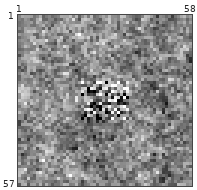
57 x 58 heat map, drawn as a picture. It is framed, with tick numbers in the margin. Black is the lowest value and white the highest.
Odd patch: rougher, in the centre. Stripes: none. Roughest part: centre. Mirror symmetry: none.
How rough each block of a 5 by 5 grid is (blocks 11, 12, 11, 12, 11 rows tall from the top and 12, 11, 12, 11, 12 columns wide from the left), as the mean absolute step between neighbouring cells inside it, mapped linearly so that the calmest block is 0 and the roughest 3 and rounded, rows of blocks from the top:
00000 / 00000 / 00310 / 00000 / 00000
